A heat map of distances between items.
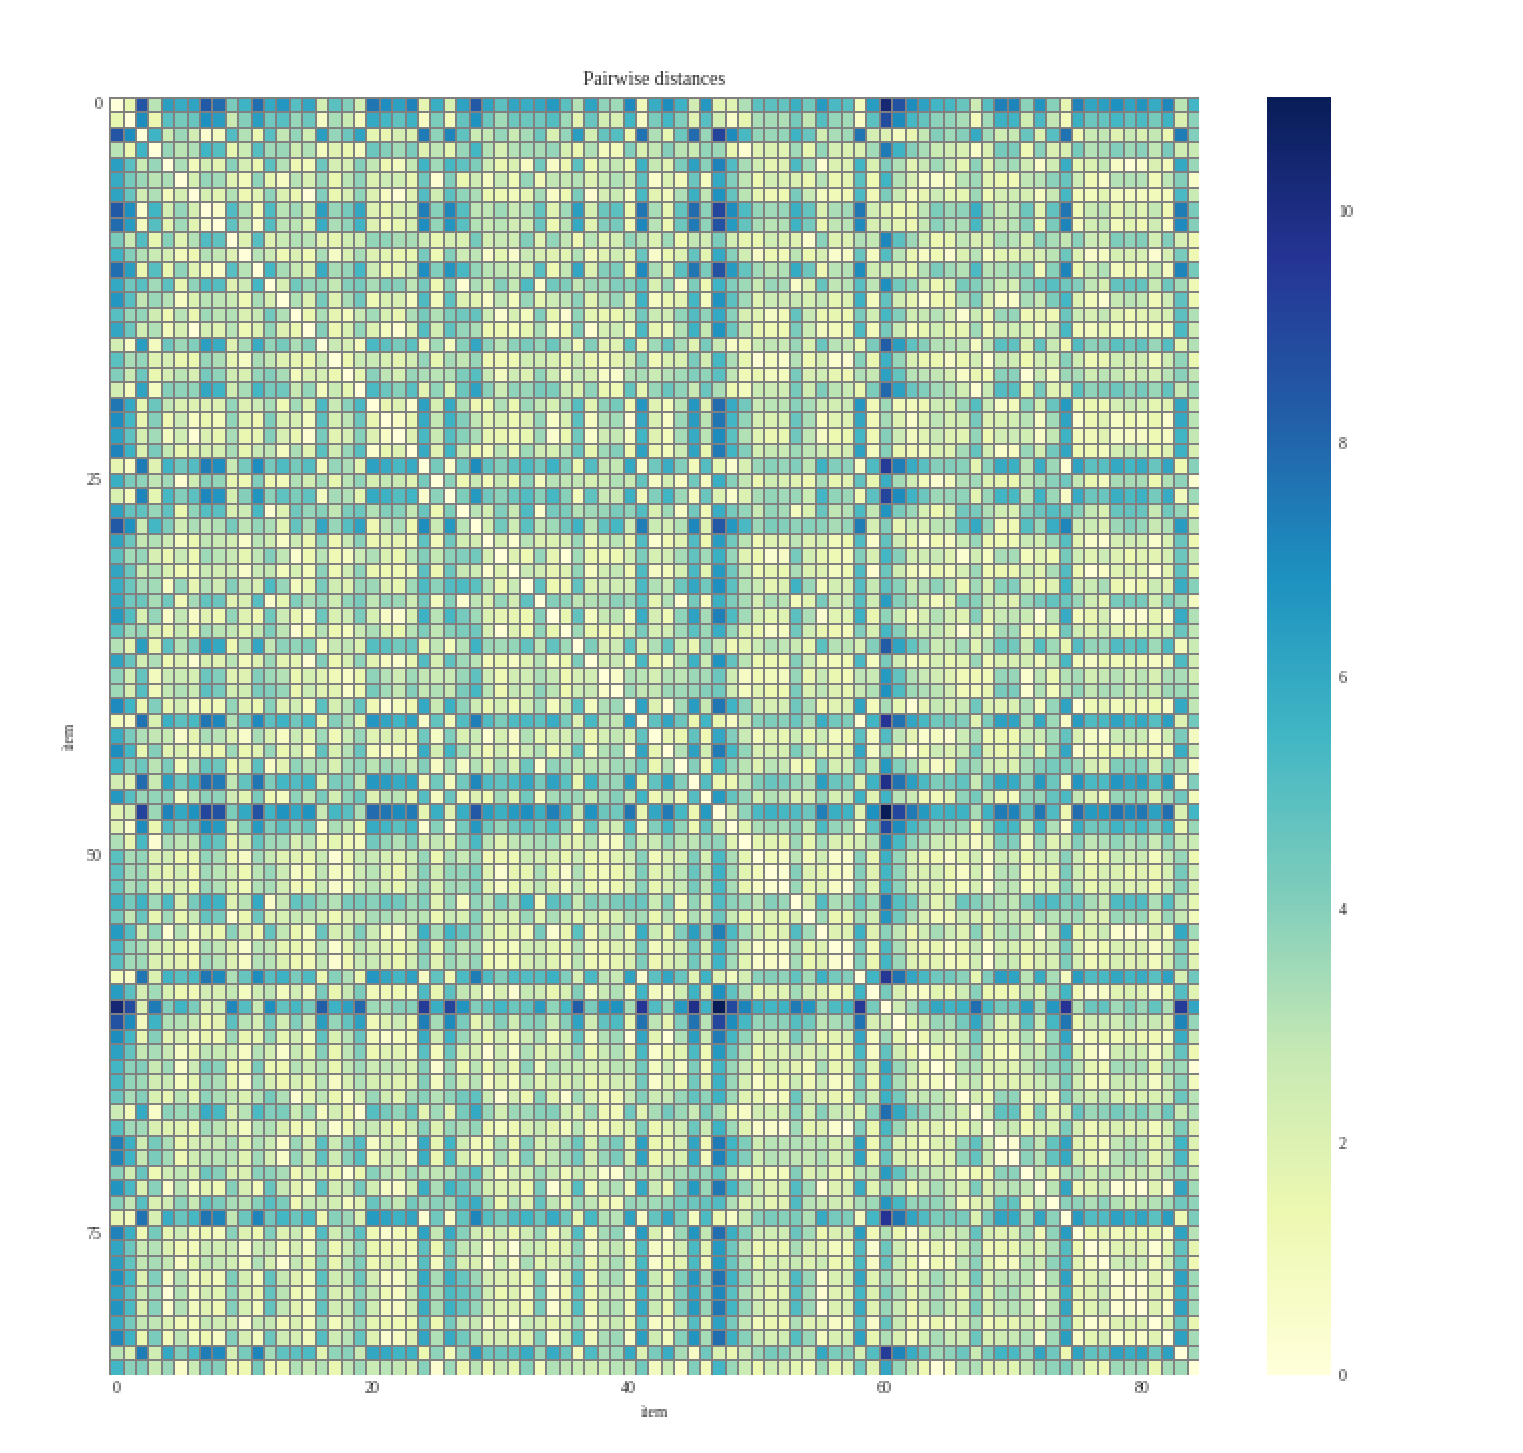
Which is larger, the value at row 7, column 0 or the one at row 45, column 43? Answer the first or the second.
the first
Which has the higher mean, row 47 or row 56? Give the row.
47
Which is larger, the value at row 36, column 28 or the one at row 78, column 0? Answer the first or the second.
the second
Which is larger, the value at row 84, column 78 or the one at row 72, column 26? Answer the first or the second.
the second
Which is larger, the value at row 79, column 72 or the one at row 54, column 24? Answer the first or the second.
the second
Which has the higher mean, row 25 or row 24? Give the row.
24
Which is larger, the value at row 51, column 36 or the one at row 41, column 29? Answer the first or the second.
the second
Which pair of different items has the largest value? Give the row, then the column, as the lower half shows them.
60, 47
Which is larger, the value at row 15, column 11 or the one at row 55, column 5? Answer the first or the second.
the second
